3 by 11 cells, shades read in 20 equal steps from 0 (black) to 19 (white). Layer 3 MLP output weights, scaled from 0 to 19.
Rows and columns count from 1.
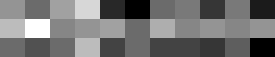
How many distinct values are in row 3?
7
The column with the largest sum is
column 4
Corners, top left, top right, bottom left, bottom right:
11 2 8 0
